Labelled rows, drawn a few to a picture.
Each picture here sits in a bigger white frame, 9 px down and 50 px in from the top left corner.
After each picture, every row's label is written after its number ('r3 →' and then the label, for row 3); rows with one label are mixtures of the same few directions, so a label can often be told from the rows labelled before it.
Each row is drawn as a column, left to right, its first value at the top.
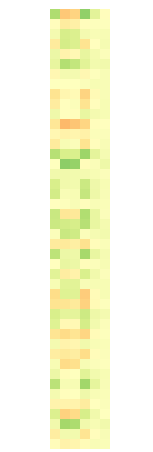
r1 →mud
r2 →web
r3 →web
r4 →mud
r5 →mud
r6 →web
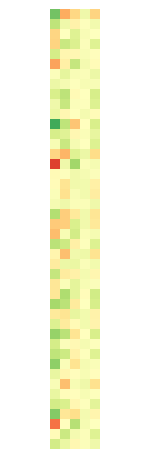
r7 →web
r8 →mud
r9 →web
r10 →mud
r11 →mud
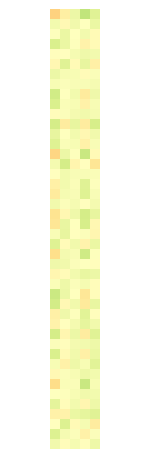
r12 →mud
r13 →web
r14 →web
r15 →mud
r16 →web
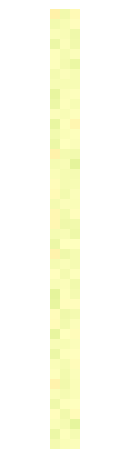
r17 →mud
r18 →mud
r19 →web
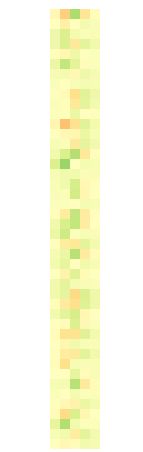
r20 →web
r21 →web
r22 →mud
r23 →mud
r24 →mud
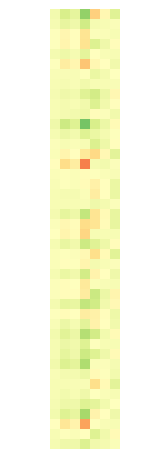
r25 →web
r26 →web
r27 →web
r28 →web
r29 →mud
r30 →mud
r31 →mud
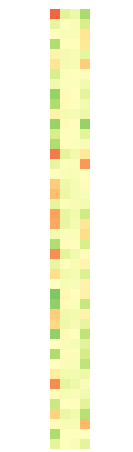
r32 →mud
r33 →mud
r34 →mud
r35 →web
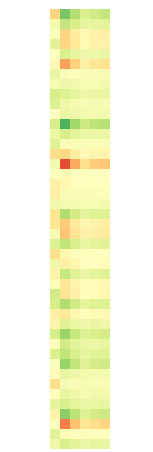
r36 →mud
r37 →web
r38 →web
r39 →web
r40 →web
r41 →web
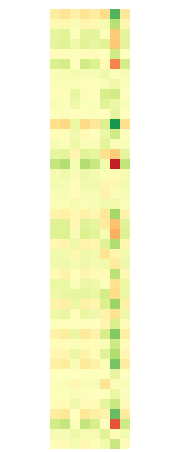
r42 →web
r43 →web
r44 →mud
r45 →web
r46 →web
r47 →mud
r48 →web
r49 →web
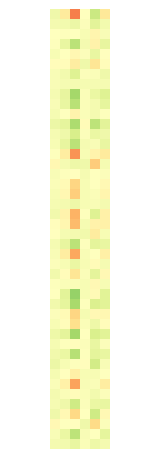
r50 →web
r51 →mud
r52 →mud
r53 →web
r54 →web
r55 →mud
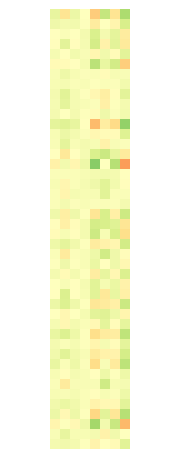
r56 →web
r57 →mud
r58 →web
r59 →web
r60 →web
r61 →mud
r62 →web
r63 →web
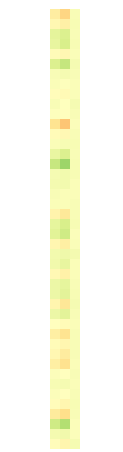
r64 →web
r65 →web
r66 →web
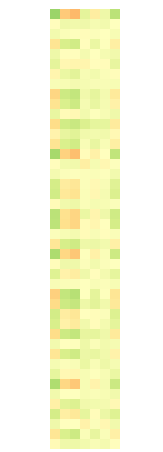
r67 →mud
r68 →mud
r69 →mud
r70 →web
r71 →mud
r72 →web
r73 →mud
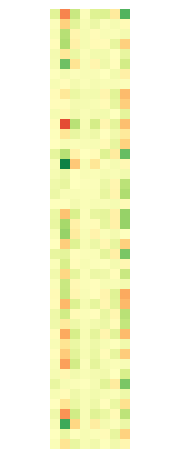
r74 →mud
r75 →web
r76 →web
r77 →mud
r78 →web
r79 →mud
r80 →mud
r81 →mud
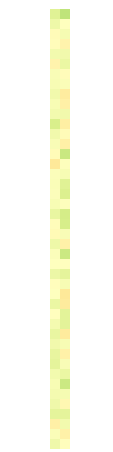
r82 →web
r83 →mud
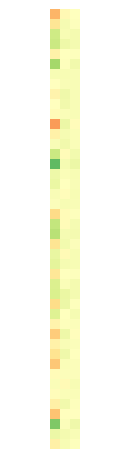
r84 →web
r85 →mud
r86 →web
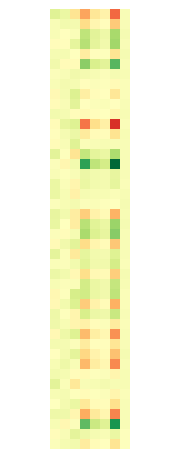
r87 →mud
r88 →web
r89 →mud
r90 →web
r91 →web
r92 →web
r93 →web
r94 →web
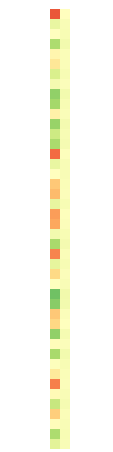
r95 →mud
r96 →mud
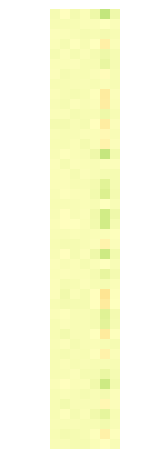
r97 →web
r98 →mud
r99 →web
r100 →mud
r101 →mud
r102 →mud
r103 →mud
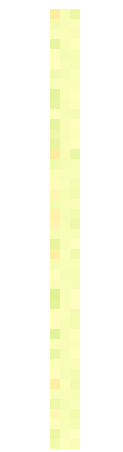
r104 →mud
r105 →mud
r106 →mud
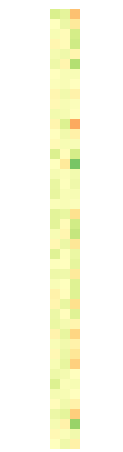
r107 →mud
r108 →web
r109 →web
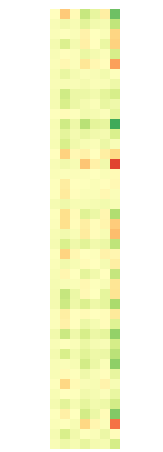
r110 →mud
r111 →mud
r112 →mud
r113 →web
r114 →web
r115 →mud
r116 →web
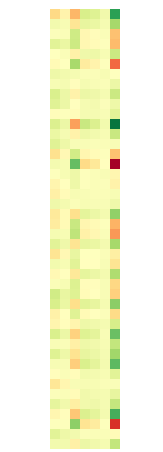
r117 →mud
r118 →mud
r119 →web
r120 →web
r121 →web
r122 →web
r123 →web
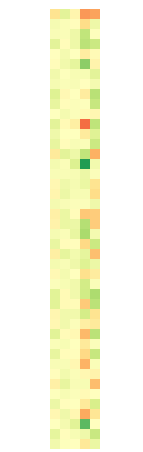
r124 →mud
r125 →mud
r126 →web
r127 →web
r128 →mud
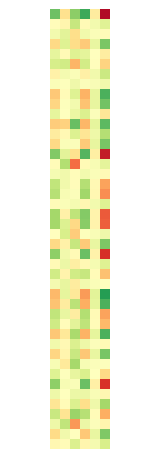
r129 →mud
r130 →web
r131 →web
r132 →mud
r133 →mud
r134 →mud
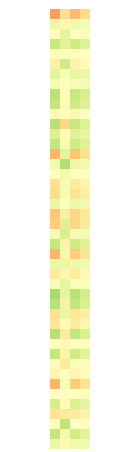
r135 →mud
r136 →web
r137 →mud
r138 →mud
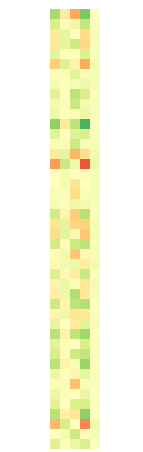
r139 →web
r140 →web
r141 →mud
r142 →web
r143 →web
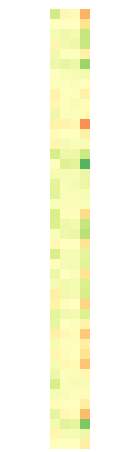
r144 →mud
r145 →web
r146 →web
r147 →web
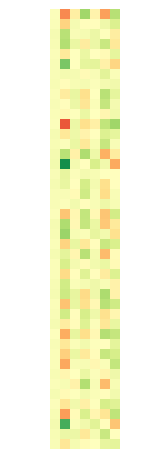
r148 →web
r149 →web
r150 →mud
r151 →mud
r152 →web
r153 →mud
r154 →web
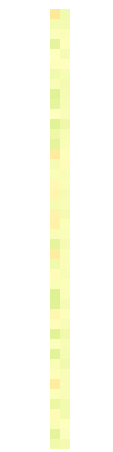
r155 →mud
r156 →web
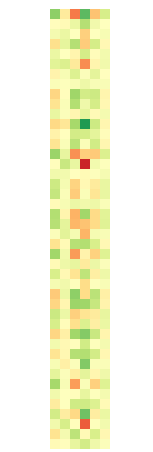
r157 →mud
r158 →web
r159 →mud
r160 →web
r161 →mud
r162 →mud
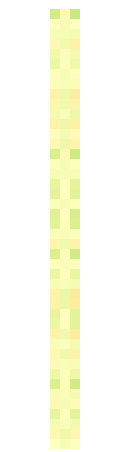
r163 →mud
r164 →mud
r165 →mud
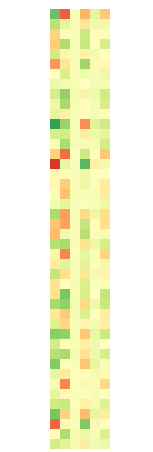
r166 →web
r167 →mud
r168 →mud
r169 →web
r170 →web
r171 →mud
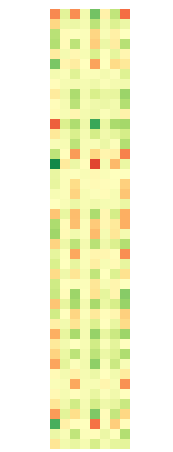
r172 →web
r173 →web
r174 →mud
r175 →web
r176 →web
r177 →mud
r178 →web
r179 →mud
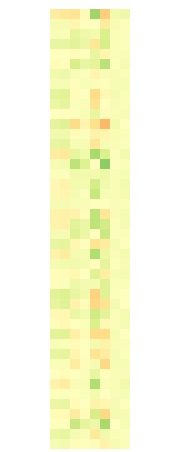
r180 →mud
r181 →mud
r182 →web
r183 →web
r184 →mud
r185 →web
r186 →web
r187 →mud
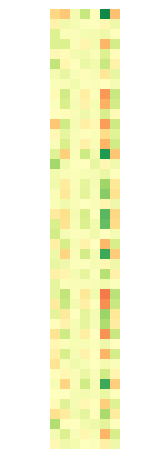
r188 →web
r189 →mud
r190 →web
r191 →mud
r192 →web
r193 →mud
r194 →mud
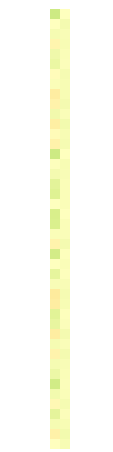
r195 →mud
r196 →mud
